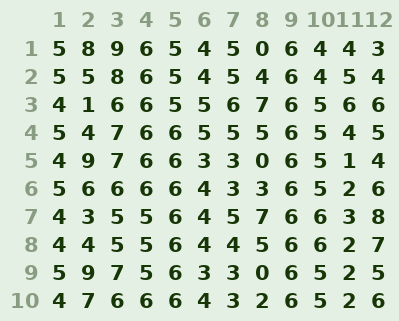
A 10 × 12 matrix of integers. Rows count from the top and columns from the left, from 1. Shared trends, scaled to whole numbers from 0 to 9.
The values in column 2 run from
1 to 9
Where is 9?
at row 1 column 3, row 5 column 2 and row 9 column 2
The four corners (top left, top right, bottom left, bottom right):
5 3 4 6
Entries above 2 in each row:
11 12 11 12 10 11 12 11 10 10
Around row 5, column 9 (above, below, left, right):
6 6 0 5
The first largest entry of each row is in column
3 3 8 3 2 2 12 12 2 2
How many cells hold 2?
5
